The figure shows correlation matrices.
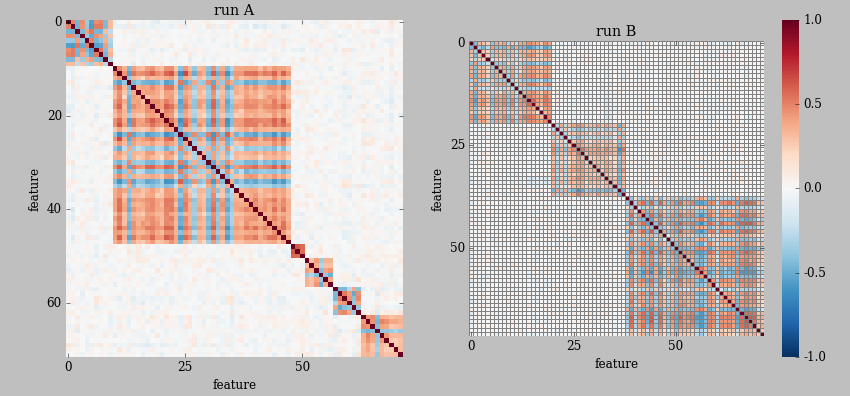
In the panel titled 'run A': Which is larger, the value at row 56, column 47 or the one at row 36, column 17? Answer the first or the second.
the second
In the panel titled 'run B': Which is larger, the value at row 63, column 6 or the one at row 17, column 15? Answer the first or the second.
the second
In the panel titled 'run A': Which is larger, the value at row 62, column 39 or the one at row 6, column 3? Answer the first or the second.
the second
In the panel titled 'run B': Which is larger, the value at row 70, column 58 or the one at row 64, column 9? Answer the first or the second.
the first
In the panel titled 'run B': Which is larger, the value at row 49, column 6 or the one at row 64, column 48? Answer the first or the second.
the first
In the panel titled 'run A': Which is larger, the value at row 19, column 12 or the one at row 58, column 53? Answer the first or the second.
the first
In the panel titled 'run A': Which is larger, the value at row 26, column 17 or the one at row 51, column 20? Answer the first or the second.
the first
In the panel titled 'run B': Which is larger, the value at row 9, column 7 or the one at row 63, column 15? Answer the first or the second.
the second
